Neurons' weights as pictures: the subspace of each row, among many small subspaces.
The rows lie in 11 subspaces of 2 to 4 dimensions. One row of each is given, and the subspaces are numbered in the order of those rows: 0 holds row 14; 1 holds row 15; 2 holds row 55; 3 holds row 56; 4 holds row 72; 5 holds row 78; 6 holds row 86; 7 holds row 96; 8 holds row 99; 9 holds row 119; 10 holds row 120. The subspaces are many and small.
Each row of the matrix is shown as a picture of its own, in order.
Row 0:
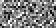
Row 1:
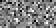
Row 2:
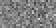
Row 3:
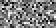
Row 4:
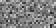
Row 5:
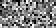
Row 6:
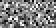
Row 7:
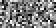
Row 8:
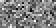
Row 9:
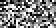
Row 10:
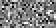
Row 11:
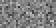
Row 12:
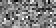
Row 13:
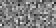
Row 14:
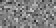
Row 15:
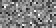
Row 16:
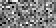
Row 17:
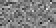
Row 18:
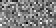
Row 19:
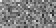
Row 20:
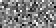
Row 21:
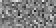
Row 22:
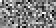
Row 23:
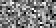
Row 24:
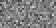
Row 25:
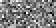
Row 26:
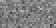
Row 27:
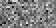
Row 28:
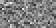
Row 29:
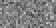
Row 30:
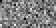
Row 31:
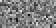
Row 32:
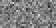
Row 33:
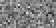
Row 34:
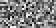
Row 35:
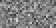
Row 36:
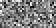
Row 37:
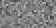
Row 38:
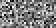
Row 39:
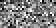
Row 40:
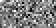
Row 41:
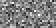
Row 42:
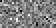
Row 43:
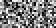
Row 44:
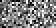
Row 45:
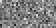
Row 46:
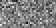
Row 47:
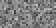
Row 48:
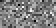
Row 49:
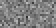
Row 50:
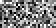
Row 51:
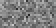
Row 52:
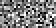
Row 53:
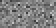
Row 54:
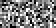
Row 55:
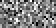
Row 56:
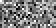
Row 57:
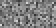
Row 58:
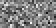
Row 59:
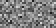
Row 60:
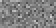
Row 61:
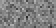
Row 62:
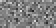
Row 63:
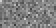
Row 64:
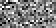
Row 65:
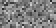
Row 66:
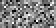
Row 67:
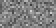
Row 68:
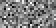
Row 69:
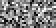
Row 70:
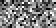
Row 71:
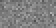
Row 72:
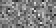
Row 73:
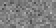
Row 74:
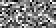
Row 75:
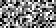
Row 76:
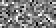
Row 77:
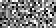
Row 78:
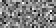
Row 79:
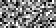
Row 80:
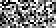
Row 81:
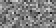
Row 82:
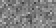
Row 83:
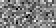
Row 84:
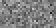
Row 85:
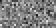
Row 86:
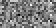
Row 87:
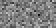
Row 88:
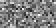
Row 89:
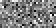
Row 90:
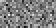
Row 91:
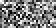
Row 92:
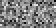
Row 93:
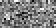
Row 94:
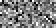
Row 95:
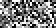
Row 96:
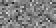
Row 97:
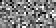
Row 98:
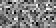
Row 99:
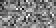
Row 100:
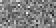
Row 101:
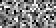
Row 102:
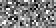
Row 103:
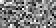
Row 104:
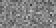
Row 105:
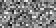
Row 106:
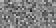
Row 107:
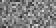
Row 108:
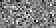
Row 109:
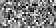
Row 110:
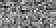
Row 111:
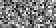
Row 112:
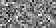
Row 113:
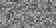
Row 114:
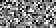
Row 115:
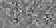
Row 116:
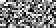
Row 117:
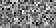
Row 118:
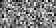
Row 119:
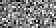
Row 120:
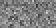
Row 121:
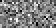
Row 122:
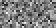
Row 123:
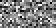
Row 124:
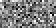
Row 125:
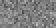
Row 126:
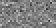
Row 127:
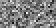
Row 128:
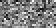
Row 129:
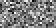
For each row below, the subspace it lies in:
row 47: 6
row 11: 9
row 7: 6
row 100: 9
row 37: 4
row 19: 9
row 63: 3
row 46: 10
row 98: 0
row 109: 6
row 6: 10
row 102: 10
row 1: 7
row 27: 10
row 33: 9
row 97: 9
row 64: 10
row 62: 7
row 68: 9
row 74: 7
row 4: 2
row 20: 0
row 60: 4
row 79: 5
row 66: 5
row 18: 10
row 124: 1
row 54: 8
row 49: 8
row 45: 3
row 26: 2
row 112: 7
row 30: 3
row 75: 5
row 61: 8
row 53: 4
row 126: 7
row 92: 6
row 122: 0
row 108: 5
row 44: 9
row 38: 2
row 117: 7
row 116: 7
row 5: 8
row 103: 10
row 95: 8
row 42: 2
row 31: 2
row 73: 5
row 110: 2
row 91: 3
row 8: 0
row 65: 0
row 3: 3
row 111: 5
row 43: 5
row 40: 0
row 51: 8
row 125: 2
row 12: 6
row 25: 4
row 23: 4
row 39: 1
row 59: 2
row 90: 9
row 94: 2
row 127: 5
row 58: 10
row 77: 10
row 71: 1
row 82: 5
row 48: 0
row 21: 4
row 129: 6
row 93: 6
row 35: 2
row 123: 2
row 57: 8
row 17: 7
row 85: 3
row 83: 5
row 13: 8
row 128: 6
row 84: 5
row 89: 1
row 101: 0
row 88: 1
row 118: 4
